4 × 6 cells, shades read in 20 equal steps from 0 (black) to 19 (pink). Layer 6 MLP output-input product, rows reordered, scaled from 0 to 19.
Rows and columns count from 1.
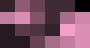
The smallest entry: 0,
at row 1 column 6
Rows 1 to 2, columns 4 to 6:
5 5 0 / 5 13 16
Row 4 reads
3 3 8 13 15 17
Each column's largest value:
15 17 10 13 19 17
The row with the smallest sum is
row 1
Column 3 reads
8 10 6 8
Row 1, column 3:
8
